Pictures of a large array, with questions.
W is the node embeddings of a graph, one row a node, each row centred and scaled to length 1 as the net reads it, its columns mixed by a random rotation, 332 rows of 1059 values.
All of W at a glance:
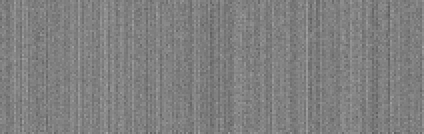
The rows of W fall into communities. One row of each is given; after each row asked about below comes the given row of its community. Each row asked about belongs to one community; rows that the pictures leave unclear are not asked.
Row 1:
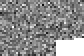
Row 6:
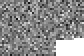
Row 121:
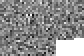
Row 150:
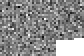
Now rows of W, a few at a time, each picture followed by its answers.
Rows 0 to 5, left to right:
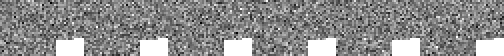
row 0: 1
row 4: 6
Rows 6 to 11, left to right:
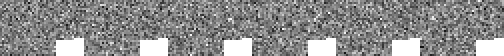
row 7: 150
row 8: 1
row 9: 6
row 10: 150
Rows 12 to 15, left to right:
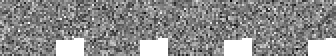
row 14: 6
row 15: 6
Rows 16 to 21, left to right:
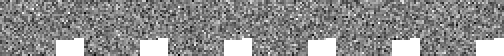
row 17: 6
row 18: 150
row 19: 1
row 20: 121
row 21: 121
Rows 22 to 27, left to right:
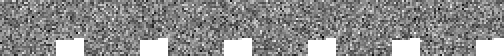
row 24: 6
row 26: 121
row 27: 1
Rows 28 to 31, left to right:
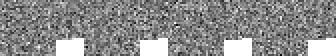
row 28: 150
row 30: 6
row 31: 121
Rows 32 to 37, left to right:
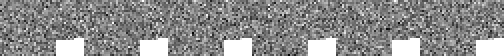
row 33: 6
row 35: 121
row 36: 6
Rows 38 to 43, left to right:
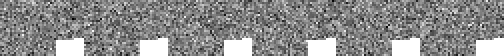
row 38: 1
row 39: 121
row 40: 1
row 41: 121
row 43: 121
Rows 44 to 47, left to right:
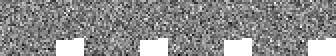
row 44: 6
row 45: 6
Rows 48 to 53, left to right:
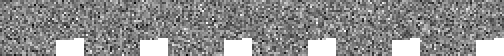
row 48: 6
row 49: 1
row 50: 150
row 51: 1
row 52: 121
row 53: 121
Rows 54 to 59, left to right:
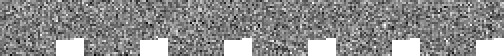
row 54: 6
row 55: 6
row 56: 6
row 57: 150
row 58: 150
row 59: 1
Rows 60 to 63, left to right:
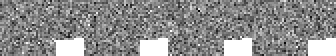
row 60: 121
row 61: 121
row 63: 6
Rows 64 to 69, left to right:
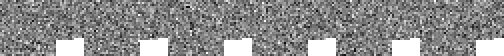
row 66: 150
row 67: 150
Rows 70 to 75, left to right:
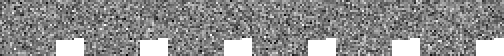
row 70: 150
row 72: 6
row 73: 1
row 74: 150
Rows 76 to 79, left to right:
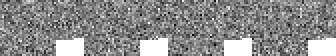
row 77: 1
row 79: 1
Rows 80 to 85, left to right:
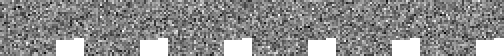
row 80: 150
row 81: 150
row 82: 121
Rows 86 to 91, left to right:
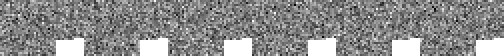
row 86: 121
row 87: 121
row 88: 1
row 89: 1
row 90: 150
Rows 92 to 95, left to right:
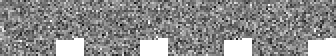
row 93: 1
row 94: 1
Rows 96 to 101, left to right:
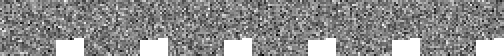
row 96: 121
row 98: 1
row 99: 150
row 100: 150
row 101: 1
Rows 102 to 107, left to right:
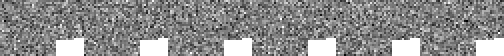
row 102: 121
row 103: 6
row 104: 150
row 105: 1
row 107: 121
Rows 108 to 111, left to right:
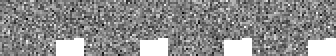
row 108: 121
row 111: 1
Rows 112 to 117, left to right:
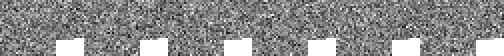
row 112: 6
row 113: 1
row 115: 121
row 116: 6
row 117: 150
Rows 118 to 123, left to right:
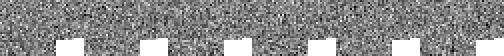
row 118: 1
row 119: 150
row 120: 121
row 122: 150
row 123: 6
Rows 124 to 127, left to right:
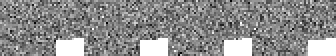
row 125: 1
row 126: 6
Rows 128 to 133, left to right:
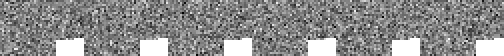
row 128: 121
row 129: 150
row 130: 1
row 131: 121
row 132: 1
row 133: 6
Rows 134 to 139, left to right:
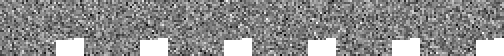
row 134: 121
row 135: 1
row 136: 6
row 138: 121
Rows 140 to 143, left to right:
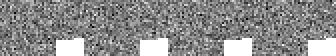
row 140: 1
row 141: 150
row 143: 150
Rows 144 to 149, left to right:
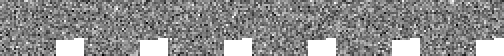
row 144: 1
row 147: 6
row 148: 121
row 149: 1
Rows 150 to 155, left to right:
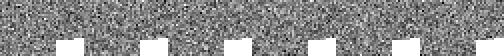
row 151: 1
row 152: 150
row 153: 6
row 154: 6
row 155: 121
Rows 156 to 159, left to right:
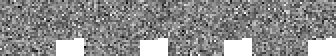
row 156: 150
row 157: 150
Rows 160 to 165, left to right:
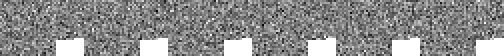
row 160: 121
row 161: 1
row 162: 150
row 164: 1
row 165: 1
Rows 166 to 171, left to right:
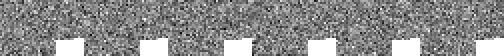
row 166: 121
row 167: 1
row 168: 150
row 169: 6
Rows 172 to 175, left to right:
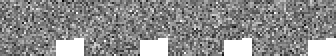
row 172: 6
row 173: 6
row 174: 1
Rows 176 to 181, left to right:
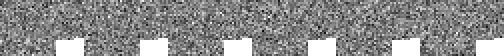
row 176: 150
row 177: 150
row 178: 121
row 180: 121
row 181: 6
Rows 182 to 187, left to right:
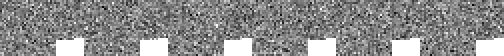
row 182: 150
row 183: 150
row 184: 150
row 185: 150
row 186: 121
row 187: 6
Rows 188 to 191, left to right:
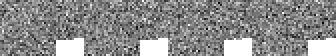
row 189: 1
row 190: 1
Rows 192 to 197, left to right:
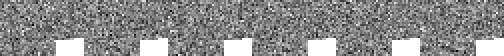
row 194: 121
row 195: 150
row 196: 121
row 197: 150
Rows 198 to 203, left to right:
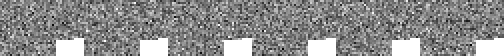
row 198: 150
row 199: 6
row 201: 6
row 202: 6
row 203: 121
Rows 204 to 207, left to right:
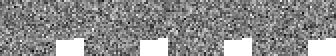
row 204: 150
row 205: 6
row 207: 1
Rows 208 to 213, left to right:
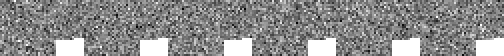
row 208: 150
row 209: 1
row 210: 150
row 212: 6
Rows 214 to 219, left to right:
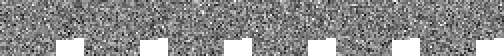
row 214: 150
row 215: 6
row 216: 121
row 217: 1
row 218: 150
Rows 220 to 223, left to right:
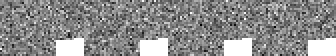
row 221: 6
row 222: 6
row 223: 6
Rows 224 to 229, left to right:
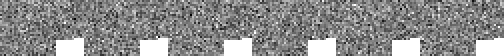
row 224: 1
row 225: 121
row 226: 150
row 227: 121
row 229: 6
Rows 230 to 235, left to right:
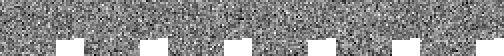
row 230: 150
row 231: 6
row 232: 1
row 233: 121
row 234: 6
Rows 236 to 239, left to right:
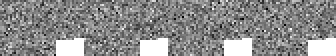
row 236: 6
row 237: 6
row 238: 1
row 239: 121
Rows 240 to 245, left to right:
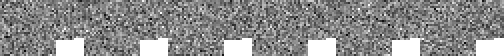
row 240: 121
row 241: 6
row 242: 6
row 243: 150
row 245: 6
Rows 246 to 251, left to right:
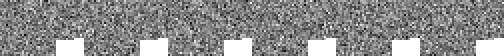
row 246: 150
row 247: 121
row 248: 150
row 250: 1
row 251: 6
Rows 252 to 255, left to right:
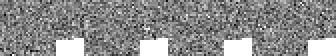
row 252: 150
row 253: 121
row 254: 6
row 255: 1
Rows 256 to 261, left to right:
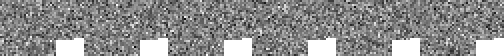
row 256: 1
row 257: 150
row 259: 121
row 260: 150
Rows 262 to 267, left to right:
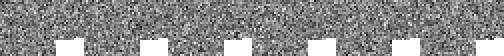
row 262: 121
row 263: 150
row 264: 150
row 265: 6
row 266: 150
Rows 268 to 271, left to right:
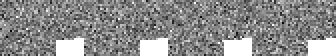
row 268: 121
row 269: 6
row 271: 121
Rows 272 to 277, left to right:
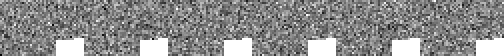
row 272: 1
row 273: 150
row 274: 121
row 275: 121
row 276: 1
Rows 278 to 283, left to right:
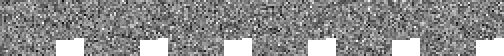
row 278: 6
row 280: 150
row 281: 150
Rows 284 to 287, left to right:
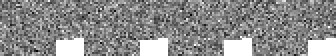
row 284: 150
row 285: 121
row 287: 121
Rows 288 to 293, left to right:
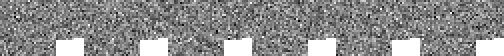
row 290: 150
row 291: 150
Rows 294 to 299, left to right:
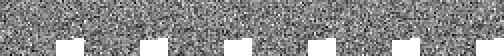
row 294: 6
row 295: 1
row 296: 6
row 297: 1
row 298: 121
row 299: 1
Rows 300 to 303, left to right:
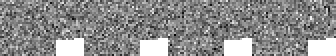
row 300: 1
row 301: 121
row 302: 1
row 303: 1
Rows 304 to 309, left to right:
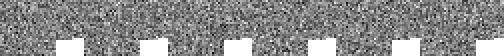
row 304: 6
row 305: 121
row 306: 1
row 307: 150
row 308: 121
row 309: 150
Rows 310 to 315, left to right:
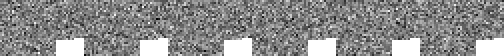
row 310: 150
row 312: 150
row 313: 1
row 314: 6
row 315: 1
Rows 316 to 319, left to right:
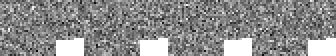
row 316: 6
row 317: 121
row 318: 150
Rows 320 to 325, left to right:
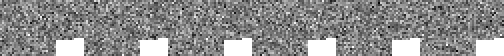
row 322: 150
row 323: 121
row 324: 1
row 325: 150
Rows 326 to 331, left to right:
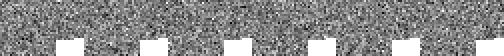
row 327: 150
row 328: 150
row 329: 1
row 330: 6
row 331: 121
